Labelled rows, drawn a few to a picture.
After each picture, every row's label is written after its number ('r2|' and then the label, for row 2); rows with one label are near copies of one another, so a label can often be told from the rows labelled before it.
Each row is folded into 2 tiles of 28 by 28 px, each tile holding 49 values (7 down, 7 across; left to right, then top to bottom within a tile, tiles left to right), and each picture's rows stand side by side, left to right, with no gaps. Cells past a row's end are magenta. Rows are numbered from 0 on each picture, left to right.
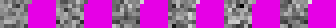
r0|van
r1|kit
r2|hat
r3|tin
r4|van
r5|hat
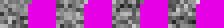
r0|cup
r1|tin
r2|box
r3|hat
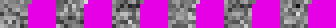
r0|cup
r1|hat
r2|box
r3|tin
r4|box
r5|van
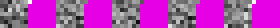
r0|hat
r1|cup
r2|kit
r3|cup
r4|tin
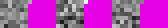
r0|tin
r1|hat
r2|cup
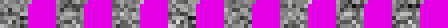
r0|cup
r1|box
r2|tin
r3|cup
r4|kit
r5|tin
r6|box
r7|box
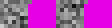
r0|cup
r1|box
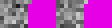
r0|van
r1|tin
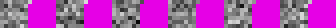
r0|tin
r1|hat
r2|kit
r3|box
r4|van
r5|tin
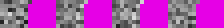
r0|kit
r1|tin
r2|tin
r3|cup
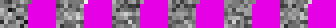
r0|kit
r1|tin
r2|box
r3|box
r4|cup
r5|tin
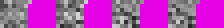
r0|tin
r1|tin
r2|cup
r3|cup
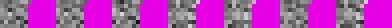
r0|kit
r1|kit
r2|kit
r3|tin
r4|tin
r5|kit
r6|tin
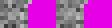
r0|tin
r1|tin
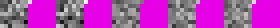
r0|hat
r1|hat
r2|kit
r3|tin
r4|tin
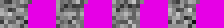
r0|kit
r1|box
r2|box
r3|kit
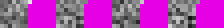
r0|hat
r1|cup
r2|hat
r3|cup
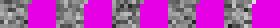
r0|kit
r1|tin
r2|box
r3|kit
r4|tin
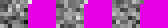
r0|hat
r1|tin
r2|kit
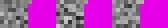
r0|kit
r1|cup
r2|van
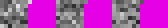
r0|hat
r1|box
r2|kit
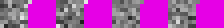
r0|tin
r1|hat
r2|kit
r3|cup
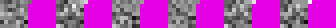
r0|kit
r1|hat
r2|cup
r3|cup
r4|hat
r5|hat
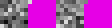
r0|hat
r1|cup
